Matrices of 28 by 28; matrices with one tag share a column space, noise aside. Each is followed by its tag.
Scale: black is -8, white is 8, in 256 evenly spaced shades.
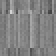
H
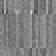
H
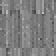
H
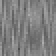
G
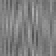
G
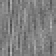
G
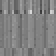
H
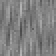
G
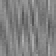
G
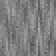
G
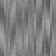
G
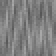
G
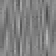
G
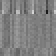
H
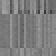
H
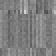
H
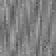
G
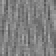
G
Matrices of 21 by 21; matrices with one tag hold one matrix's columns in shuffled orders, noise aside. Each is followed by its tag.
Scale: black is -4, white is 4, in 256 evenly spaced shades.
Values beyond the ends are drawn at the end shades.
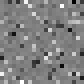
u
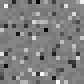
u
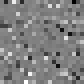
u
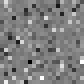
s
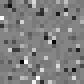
s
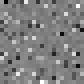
u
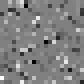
s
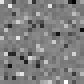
u
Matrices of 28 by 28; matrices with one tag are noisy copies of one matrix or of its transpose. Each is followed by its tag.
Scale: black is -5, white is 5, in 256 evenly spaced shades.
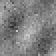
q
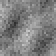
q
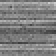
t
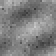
q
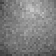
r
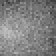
r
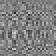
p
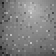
r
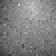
r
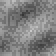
q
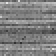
t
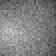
r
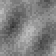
q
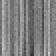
t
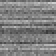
t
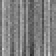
t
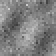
q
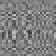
p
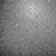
r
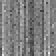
t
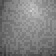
r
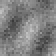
q
